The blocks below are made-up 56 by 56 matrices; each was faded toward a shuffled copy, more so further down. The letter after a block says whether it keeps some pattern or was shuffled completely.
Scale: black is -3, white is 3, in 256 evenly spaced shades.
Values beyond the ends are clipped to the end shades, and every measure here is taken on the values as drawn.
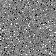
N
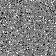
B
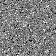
N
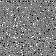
B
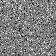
N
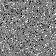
N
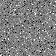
N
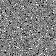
N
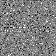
B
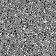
B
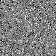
N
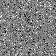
N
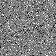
N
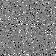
B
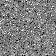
N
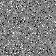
B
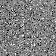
B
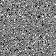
B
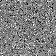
N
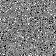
B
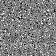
N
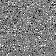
B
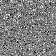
B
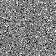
B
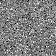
N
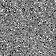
B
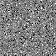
B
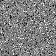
N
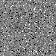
B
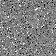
N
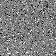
N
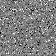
B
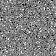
B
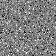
B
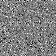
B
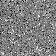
N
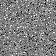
N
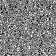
B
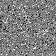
N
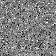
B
